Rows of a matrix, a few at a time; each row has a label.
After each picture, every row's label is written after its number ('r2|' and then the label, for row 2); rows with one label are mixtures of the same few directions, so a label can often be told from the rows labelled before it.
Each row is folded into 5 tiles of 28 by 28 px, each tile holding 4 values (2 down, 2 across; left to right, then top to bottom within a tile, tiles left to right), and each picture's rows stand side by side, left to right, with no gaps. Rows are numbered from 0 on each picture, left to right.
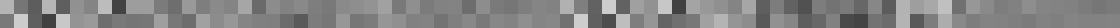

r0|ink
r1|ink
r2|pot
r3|ink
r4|ink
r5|pot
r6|pot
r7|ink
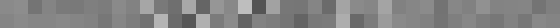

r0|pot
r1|ink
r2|pot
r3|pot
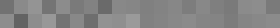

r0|ink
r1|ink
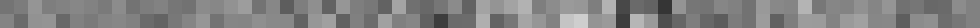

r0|ink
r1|pot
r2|ink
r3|pot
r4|pot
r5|pot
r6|pot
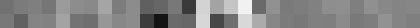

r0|pot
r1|pot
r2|pot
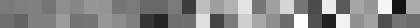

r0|pot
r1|pot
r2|ink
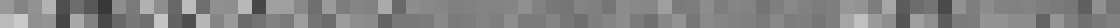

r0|pot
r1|ink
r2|ink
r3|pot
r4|pot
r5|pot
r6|pot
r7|pot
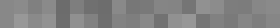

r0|pot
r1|ink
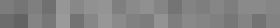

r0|pot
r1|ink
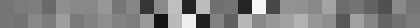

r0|pot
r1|ink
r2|pot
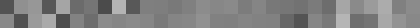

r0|ink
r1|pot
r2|pot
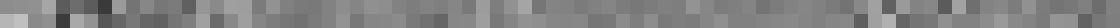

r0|pot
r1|pot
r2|pot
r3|pot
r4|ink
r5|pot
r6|ink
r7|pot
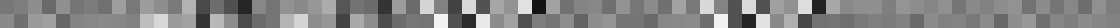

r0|ink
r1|pot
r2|pot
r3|ink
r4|ink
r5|ink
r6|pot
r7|ink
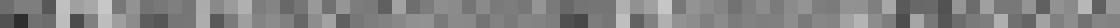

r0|pot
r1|pot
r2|ink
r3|ink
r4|pot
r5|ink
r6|pot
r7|ink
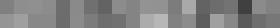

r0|pot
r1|pot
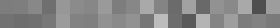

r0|pot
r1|ink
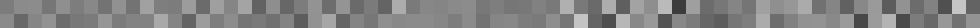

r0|ink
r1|ink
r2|ink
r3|pot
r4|ink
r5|pot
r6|ink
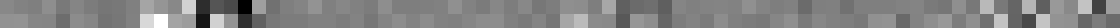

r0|pot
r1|pot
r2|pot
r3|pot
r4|pot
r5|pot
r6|ink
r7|ink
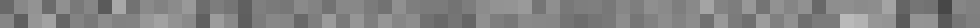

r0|ink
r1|pot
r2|ink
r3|pot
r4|pot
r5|ink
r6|pot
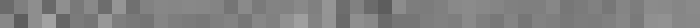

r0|ink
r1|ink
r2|pot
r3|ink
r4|pot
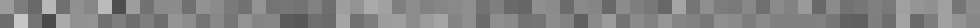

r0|ink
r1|ink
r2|pot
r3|pot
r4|ink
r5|ink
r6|pot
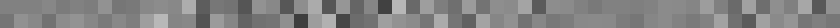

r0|ink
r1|pot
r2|ink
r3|ink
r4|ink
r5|ink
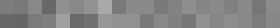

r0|pot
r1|ink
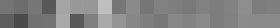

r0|pot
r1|pot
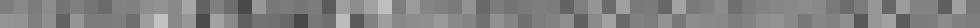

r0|pot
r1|pot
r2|pot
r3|pot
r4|ink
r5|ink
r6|ink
